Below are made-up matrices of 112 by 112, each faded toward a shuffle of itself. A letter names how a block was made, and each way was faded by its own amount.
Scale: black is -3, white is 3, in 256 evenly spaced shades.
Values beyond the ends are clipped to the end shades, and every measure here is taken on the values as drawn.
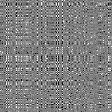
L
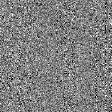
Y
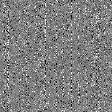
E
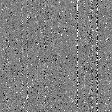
E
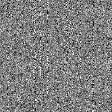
Y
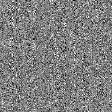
Y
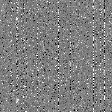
E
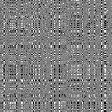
L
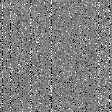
E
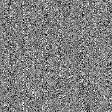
Y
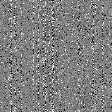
E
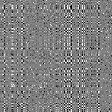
L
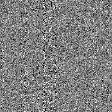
Y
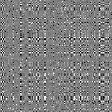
L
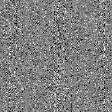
E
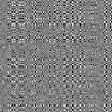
L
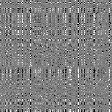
L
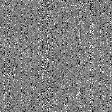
E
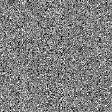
Y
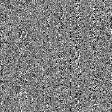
Y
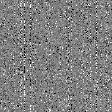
E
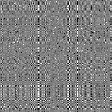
L
